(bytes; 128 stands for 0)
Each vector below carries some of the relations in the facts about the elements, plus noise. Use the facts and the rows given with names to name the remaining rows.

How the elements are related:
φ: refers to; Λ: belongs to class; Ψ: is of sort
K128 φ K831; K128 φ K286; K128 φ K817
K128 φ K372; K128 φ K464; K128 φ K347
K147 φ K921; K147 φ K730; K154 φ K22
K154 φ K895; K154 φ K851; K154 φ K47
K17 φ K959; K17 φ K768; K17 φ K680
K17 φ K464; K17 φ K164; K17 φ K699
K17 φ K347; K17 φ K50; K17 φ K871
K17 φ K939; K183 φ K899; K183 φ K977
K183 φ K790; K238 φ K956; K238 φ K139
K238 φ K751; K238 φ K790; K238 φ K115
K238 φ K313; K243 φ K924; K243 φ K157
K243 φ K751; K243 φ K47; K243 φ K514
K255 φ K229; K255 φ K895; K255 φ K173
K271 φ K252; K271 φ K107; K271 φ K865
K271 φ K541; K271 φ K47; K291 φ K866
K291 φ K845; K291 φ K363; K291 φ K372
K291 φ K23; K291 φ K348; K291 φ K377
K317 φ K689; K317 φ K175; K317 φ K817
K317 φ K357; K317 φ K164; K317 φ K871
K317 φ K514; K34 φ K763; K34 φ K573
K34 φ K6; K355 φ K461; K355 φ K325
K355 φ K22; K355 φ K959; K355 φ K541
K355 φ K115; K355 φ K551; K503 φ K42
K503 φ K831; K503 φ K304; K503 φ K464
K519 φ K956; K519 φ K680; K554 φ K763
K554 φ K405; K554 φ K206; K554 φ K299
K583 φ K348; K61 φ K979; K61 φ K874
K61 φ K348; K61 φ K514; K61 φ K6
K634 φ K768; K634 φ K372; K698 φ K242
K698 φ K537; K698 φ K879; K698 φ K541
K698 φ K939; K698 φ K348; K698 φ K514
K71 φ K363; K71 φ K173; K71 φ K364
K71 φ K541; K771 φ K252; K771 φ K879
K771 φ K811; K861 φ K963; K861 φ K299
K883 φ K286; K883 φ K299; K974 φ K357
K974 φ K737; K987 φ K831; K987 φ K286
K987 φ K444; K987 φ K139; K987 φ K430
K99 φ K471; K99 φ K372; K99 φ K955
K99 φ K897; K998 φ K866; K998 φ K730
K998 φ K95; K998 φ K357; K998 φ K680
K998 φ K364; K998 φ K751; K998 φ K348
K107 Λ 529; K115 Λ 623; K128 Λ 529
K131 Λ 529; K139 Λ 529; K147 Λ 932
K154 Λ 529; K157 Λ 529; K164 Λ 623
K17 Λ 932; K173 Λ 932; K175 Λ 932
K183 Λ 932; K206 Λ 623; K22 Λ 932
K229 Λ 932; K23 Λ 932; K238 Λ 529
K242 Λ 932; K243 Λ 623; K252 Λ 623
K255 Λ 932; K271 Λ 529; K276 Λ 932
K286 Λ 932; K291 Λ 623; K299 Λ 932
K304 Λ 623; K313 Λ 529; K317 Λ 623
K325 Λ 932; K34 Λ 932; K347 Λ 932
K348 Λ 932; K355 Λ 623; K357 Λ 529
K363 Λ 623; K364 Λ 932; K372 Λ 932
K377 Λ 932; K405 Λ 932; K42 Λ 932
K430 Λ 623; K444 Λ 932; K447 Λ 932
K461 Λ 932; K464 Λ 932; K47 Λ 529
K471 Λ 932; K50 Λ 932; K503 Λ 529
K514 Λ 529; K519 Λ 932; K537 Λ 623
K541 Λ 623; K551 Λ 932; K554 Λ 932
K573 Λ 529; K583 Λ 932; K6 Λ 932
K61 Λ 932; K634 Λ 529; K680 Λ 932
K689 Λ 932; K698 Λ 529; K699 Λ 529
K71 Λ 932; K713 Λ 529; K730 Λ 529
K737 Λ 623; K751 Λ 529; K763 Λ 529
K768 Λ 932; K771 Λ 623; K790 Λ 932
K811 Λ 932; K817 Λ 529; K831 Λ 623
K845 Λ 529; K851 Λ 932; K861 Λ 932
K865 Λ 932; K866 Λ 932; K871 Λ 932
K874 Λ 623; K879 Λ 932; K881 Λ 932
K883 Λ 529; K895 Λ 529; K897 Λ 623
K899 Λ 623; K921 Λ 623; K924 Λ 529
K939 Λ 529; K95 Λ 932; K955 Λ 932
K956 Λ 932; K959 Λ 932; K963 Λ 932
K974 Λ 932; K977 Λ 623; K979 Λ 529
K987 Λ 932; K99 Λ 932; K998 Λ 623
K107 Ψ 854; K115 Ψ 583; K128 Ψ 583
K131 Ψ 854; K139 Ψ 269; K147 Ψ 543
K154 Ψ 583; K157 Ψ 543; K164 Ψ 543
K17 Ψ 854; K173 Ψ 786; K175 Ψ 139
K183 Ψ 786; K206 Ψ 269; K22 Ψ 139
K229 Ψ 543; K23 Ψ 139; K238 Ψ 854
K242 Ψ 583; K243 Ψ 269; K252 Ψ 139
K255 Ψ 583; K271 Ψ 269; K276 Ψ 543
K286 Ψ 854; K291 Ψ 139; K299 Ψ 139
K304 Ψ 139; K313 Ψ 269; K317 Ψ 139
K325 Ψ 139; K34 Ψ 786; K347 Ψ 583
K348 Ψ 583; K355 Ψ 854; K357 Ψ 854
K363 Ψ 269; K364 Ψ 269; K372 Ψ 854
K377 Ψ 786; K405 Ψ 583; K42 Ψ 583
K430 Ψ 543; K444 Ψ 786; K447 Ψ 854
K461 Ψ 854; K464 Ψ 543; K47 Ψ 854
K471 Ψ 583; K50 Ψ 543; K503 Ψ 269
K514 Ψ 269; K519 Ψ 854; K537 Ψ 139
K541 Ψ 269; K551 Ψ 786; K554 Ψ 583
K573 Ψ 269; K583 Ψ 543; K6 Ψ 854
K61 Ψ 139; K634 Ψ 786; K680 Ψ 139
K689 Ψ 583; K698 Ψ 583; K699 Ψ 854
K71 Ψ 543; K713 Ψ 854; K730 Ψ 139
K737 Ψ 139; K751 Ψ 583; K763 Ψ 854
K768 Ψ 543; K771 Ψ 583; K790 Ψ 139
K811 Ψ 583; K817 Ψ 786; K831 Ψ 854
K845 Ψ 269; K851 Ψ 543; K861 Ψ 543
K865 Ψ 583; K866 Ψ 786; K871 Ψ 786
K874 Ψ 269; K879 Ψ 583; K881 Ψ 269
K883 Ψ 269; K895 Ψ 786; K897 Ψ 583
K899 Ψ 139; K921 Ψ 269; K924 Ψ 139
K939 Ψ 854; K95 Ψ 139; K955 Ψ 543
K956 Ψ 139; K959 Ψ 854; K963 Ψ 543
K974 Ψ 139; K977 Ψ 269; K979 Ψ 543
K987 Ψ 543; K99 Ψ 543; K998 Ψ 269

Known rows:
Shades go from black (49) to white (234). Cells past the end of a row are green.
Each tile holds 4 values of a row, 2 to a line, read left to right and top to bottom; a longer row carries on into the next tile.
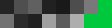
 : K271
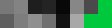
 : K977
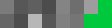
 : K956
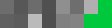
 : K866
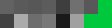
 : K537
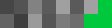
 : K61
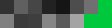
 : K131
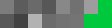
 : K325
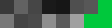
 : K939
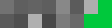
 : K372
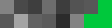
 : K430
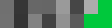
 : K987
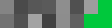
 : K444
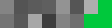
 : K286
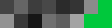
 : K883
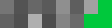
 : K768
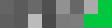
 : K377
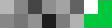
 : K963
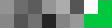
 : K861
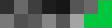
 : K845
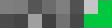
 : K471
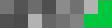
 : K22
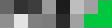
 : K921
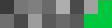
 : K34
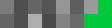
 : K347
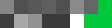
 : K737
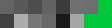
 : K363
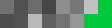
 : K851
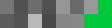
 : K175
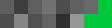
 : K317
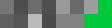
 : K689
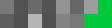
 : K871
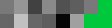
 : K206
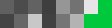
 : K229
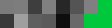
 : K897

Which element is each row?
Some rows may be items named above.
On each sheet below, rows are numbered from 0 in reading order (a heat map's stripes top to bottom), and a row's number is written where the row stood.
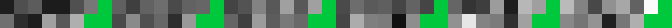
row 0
K271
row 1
K317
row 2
K61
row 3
K874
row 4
K921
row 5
K963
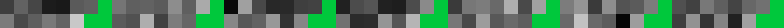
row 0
K357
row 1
K372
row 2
K573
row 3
K154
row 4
K34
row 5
K206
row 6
K771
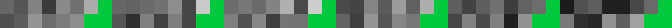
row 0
K811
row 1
K99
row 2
K554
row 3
K583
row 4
K355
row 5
K698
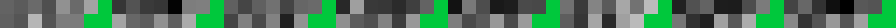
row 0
K348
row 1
K730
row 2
K355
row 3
K763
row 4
K979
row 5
K974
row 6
K271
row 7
K313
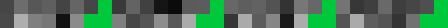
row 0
K874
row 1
K751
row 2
K252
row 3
K304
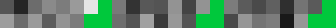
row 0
K147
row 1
K42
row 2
K115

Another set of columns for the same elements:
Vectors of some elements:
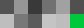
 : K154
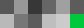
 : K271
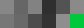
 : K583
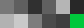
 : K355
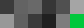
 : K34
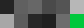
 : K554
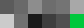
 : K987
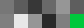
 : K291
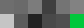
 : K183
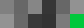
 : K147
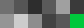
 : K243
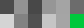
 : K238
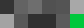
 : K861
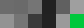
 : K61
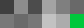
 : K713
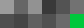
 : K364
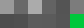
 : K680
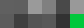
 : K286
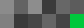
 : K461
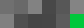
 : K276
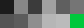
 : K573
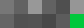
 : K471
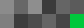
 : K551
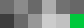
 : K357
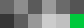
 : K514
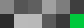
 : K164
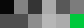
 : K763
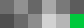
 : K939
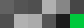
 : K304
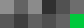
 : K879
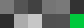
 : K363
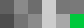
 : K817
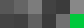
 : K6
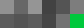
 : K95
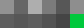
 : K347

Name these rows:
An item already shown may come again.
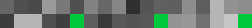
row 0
K897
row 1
K173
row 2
K634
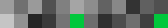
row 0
K17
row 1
K22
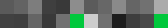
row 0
K6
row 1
K987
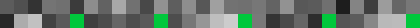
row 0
K874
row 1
K372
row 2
K845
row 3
K790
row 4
K573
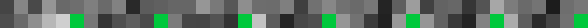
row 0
K979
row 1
K851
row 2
K444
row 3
K183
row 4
K61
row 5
K34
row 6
K255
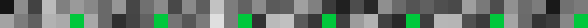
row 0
K883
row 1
K519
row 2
K139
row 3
K164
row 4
K206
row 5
K897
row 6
K71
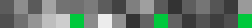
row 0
K845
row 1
K317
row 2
K405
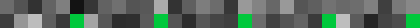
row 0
K252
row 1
K861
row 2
K299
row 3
K956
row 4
K183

